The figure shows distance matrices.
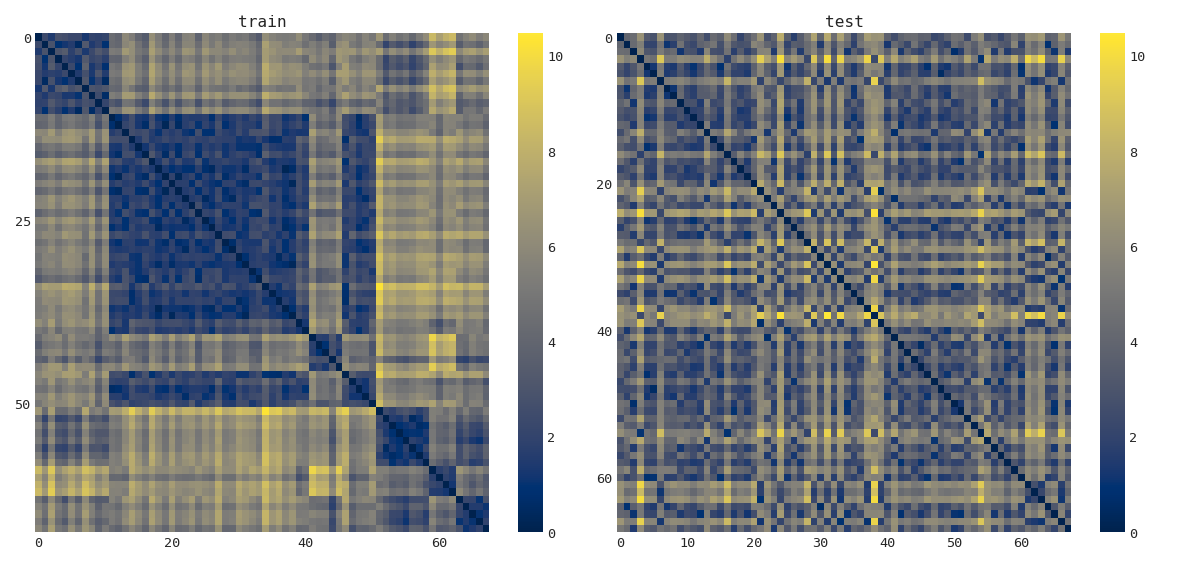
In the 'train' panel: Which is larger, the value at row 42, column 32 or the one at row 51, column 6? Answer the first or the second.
the second
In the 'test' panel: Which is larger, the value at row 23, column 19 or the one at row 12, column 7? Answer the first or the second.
the second
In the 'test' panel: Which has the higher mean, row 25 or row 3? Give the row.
3
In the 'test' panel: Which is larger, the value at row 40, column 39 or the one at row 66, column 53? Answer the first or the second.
the second
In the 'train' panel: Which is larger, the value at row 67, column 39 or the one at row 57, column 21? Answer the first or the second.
the second
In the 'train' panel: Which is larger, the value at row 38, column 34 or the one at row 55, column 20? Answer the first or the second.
the second
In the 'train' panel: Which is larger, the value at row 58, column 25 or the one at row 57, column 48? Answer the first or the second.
the first
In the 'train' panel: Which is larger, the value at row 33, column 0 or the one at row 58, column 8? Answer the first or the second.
the second
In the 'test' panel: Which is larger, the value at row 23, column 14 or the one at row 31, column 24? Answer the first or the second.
the first
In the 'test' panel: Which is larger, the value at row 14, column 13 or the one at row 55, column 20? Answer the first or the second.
the second
